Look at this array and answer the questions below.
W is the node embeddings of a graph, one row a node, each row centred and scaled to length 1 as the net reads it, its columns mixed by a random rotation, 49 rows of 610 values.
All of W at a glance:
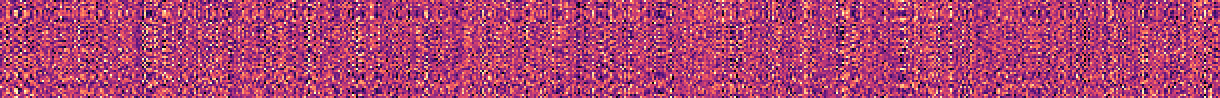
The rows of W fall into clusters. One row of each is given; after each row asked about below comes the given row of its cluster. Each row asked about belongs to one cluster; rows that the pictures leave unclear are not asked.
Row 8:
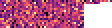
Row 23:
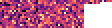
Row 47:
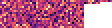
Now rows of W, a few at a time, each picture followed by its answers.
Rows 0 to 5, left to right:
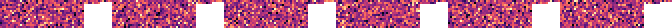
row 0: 23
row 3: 8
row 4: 23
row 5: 8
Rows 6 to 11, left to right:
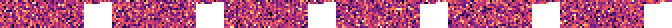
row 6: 8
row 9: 23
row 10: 23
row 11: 47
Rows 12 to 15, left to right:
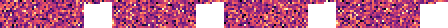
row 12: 8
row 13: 47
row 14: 23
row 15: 47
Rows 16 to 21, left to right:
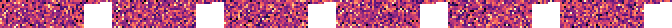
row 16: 47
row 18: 47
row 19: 47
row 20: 23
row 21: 8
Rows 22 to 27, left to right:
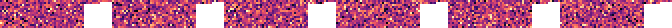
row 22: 47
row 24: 8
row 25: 8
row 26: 23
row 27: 47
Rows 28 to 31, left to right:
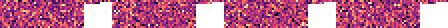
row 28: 8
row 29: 47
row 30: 47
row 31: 8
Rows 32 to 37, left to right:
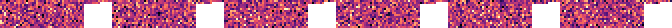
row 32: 47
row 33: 8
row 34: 23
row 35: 47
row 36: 8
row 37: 8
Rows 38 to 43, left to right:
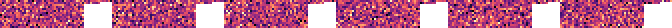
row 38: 8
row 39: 8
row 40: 47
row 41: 47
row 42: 23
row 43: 23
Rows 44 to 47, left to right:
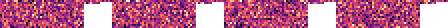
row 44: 8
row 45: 8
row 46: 8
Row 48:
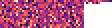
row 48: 8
